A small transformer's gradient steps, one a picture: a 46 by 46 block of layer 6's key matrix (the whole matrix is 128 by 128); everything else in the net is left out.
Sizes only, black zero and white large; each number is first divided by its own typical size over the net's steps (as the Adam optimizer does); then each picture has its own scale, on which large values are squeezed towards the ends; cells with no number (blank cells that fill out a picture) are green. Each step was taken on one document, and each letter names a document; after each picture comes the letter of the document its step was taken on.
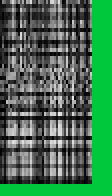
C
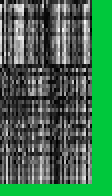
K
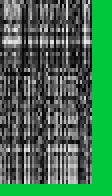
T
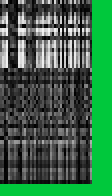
C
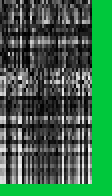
T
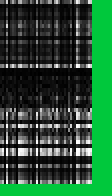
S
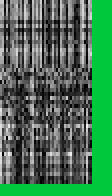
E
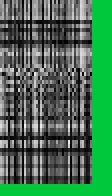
E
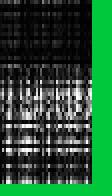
S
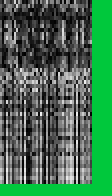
K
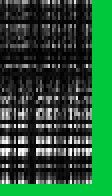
S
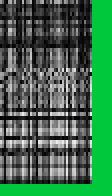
C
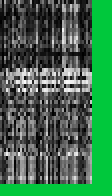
K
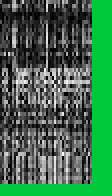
K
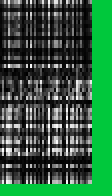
S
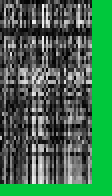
T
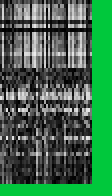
E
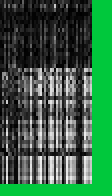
K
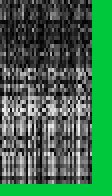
E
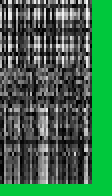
E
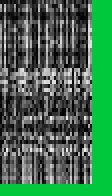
K
